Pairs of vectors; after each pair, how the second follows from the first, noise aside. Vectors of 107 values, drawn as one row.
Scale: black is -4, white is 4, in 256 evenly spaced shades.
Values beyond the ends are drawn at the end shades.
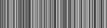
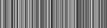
reversed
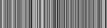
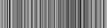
shuffled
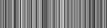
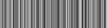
shuffled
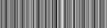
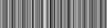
reversed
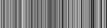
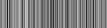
shuffled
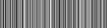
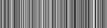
shuffled
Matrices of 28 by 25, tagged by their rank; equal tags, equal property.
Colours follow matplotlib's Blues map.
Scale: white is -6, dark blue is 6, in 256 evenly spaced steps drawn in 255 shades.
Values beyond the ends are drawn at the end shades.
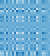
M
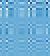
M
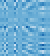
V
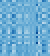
V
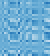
V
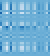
M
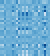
V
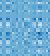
V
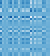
M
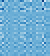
V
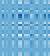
M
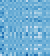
V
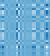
M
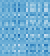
V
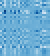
V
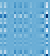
M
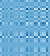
M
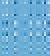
M
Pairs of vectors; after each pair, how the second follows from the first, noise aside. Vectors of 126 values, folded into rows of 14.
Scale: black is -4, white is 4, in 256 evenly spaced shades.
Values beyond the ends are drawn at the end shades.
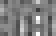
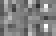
wrapped around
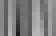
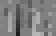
partly zeroed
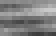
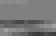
partly zeroed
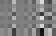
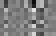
wrapped around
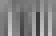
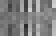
wrapped around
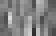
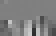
partly zeroed
